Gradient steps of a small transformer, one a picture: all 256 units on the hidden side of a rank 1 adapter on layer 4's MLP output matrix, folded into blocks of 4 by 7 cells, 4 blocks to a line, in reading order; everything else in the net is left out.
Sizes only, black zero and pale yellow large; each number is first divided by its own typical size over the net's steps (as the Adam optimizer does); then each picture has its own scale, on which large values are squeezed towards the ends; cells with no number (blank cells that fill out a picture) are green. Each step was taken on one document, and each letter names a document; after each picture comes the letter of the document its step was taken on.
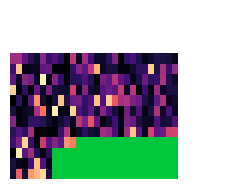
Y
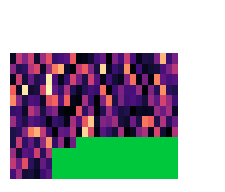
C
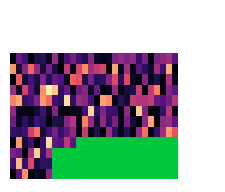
C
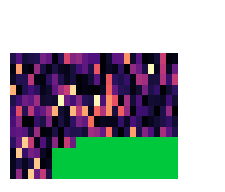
Y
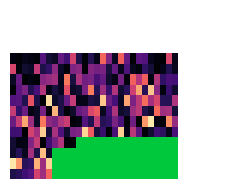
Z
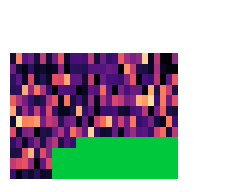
Z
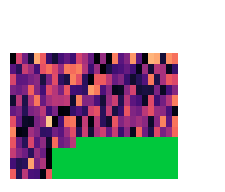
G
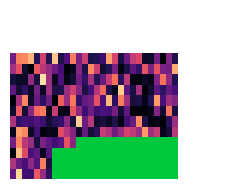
Y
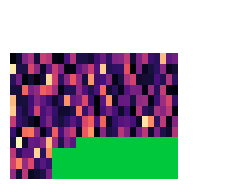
C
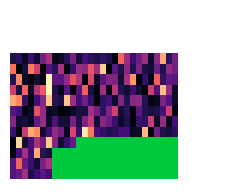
C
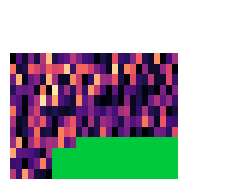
G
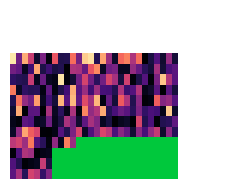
Y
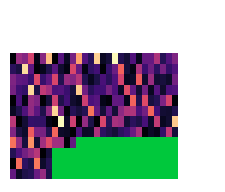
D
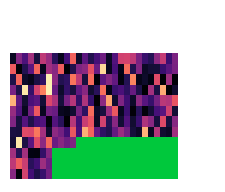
C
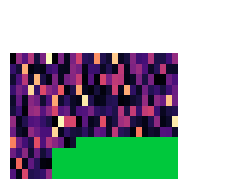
D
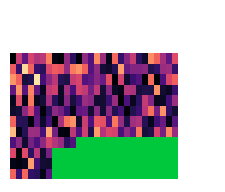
G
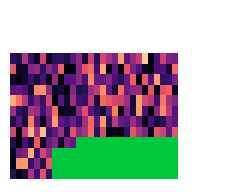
Z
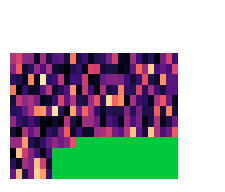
Y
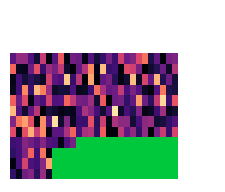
Z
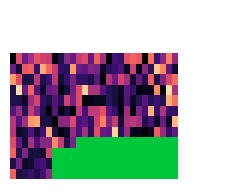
G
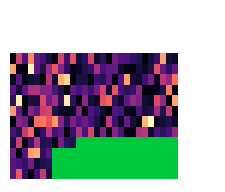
C
